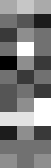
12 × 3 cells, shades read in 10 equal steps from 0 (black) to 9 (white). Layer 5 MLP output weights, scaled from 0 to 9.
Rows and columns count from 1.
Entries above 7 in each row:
0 0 0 1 0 0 0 1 3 0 0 0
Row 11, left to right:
4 4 4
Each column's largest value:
8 9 9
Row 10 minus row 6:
-3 3 -2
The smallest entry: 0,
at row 5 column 1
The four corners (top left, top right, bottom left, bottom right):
6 6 5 5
